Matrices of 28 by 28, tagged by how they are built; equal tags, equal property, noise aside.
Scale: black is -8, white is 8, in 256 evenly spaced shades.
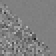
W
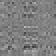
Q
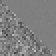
W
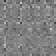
Q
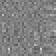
Q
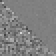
W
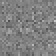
Q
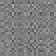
Q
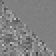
W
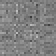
Q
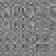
Q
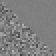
W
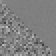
W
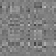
Q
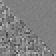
W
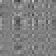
Q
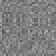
Q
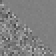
W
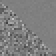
W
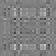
Q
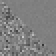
W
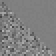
W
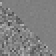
W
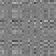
Q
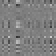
Q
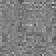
Q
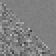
W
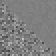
W
